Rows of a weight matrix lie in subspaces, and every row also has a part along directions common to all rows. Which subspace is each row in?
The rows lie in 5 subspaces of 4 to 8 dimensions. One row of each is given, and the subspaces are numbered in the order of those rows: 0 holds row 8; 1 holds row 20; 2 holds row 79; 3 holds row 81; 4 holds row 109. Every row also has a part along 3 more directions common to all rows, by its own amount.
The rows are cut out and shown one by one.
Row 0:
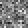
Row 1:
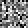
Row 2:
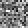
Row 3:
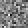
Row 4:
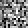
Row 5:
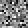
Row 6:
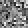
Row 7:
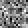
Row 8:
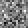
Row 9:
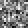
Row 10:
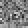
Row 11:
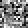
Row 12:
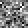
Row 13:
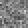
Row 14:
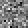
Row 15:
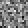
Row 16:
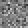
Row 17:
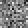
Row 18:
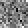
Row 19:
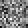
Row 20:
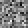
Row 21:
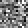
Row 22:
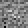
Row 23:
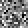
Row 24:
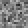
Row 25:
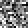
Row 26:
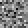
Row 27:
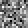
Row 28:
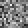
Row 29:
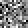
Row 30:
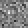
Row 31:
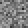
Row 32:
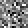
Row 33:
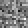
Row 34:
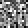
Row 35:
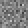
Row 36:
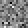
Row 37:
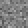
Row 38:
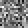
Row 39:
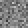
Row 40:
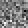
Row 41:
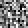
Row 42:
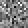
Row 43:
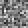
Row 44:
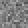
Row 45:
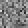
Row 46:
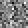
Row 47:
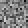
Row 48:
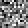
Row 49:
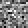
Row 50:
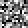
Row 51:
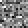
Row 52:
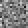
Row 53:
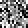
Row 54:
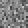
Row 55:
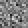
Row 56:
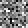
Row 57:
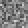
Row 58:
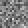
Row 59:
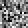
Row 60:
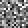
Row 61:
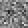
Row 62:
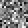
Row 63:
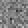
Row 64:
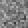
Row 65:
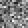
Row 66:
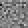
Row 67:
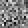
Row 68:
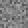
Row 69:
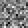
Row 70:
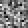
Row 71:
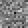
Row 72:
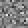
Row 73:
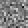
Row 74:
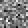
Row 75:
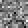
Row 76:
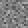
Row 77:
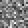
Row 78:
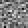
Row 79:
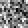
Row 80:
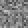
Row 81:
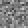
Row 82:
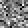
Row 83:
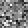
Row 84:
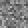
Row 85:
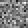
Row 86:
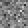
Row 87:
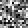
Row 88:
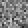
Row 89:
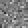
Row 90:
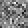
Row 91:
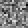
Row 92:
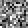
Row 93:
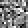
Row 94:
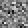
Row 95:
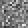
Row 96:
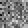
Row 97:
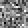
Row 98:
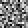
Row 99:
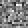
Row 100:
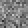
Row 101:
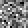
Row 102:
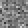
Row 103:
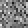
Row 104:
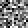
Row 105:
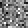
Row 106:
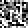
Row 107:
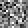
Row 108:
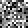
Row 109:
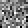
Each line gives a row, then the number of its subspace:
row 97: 2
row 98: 1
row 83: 0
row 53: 2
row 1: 2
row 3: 0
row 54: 4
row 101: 1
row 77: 4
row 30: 0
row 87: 1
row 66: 0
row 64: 0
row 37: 3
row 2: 2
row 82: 4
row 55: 0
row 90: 2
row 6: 0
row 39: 1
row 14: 1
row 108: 4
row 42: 2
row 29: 1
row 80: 1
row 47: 4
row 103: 1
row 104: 1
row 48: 0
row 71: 4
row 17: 4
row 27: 4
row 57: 0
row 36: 1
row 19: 2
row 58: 3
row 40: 0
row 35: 0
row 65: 4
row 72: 1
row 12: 4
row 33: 3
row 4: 3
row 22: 3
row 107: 0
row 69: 1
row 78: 3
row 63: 2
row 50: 0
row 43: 1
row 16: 4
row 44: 0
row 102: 2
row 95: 1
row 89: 4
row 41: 3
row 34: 3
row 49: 3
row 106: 0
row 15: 3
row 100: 3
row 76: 2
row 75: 4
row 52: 1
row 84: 3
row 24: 0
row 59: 0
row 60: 4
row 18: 2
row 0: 1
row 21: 2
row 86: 0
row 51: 4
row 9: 0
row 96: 4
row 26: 4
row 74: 1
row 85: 2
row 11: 2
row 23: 0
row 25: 3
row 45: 1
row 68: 1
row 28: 2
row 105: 2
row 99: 0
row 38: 2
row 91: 3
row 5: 1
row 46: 4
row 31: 3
